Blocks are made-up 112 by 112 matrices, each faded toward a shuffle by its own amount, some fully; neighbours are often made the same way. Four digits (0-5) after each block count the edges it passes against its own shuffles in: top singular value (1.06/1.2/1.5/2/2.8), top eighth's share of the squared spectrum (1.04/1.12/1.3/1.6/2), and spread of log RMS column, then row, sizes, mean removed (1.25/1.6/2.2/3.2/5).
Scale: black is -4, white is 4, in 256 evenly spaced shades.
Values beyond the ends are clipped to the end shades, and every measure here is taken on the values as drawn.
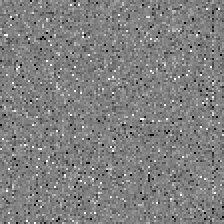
2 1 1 0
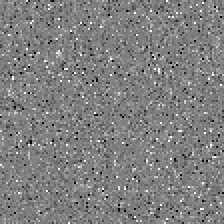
2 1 0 0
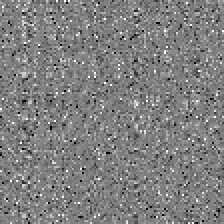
4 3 2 1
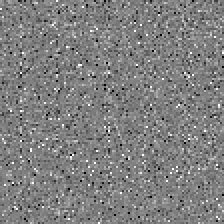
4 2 1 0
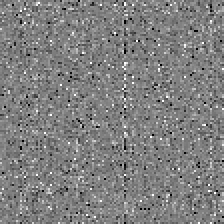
4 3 2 1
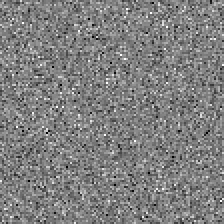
0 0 0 0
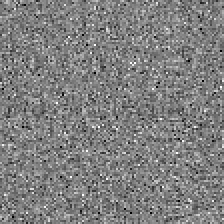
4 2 1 1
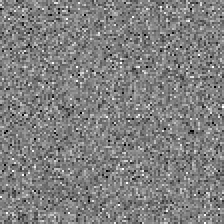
3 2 0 1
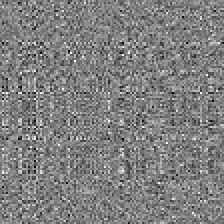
5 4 3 3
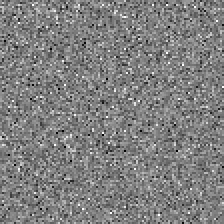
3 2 0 0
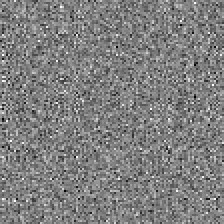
4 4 2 2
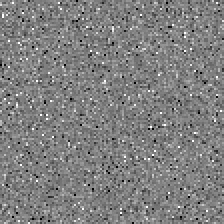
0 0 0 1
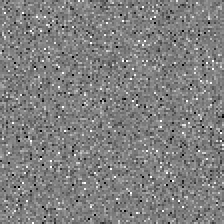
0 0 0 0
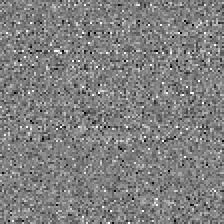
1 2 0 3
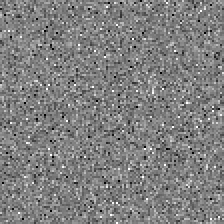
0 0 0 0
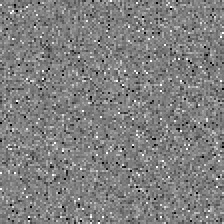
0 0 0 0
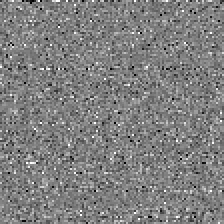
1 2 0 3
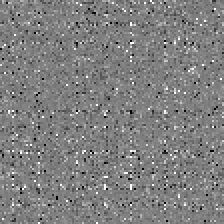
2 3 2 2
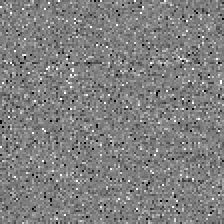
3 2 0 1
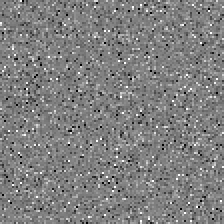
2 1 0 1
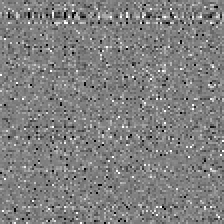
4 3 2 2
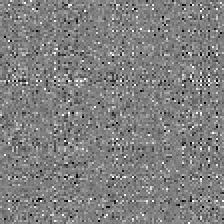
4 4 3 3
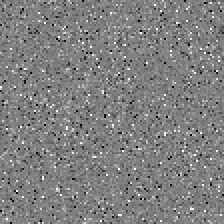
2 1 0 0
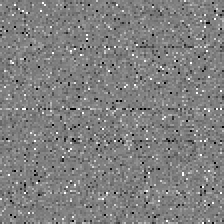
3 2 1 1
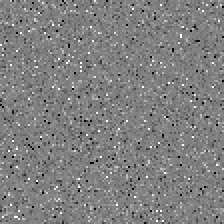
0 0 0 0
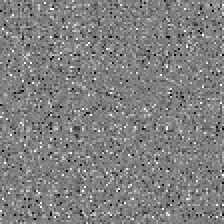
3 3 1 1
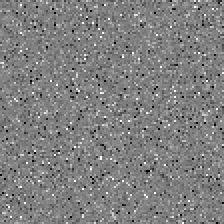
2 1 0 0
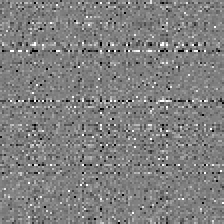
4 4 2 3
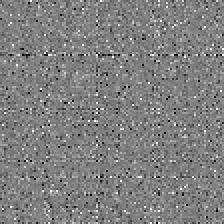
4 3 2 2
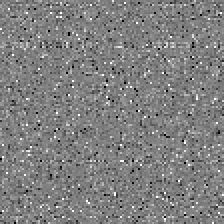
3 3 1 2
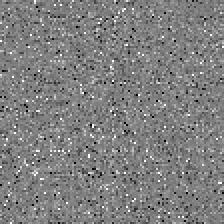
3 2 1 1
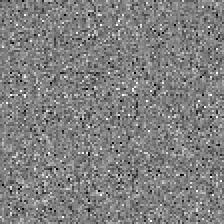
1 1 2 2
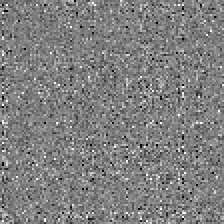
2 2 3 2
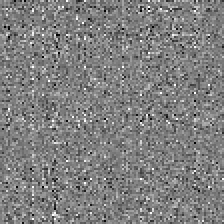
2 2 3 3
